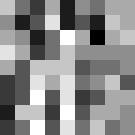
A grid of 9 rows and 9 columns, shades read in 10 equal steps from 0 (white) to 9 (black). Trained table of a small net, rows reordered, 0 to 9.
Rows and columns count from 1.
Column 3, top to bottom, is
7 6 8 7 2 1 0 2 0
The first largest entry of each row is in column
5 2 7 3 2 1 1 1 1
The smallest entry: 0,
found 4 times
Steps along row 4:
up up down down up same same same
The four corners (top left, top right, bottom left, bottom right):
2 3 7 4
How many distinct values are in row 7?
5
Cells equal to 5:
10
